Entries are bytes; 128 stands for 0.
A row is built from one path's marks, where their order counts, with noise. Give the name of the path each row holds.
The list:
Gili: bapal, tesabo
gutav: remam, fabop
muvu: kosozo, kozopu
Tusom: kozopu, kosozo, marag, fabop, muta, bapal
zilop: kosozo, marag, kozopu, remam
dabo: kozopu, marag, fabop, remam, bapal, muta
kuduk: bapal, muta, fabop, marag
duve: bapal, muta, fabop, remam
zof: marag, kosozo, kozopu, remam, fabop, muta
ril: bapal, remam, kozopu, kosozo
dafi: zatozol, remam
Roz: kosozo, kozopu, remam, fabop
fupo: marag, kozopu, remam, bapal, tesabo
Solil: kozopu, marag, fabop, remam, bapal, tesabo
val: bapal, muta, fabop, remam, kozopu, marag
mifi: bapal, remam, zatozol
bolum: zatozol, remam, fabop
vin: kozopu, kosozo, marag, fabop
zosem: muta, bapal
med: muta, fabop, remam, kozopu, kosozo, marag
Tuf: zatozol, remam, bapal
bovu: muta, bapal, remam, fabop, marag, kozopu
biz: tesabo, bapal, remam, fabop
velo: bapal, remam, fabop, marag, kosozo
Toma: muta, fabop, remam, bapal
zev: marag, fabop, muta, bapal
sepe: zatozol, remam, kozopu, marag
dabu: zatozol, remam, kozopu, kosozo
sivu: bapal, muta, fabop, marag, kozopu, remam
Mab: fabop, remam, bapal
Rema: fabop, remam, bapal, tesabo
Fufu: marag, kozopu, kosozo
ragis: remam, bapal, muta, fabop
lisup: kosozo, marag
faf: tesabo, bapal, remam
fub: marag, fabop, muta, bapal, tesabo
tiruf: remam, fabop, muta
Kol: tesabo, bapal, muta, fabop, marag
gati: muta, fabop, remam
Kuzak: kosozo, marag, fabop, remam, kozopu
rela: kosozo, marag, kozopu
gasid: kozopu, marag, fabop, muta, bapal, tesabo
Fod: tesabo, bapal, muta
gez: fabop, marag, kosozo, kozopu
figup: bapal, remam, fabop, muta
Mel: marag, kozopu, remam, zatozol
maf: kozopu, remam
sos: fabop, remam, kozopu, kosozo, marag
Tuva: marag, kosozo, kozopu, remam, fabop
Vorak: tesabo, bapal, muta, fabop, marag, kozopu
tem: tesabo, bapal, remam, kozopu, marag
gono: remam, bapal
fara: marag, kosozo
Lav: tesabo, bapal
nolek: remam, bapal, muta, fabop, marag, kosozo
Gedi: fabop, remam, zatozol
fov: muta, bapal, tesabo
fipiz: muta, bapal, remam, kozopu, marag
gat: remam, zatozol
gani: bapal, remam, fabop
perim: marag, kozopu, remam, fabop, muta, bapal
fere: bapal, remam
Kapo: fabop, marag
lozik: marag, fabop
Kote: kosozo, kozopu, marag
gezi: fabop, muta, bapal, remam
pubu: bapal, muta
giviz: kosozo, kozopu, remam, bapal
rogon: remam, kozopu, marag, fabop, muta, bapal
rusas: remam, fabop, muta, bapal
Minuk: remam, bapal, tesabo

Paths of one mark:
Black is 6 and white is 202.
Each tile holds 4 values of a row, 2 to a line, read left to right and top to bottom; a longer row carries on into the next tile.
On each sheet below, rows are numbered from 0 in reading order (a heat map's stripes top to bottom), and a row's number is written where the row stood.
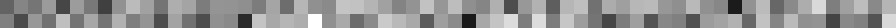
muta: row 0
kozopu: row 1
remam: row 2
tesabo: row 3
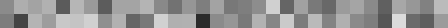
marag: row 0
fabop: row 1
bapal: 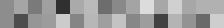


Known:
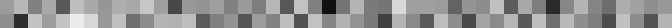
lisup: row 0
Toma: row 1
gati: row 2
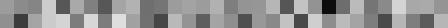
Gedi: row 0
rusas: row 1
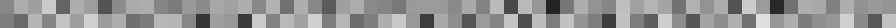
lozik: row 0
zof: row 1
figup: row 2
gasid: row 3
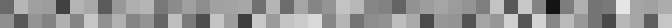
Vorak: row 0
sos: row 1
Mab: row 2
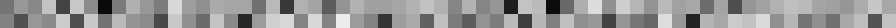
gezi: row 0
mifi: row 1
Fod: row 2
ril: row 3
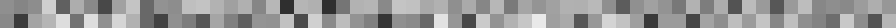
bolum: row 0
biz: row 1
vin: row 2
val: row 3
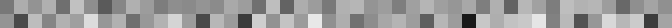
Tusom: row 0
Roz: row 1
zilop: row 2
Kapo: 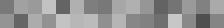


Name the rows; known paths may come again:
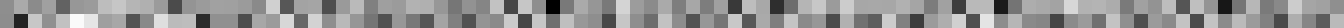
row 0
Fufu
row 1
gutav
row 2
gezi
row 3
pubu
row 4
Minuk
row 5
rusas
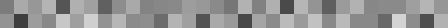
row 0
nolek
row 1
val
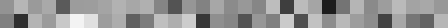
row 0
fara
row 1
ragis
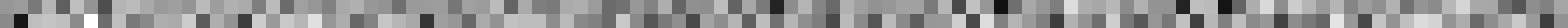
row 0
maf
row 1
Tuva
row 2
Kapo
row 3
gati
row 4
Rema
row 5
Fod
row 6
gez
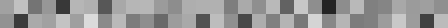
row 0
tem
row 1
perim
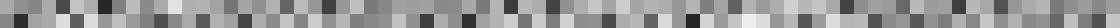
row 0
gono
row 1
rogon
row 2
fere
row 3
Kote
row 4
Vorak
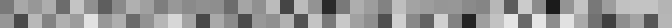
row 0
Tusom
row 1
duve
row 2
Tuf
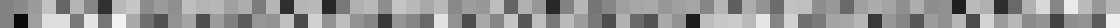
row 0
dafi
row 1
biz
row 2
tiruf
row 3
Mel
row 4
Lav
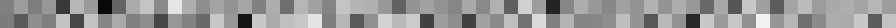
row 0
fov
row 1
zilop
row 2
dabo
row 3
giviz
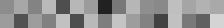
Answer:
figup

